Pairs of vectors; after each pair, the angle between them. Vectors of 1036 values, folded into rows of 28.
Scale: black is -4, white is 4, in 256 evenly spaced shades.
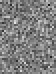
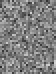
partly opposed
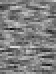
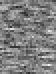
nearly opposite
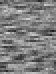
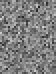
orthogonal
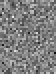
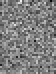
orthogonal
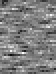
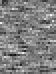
nearly parallel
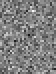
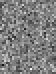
orthogonal
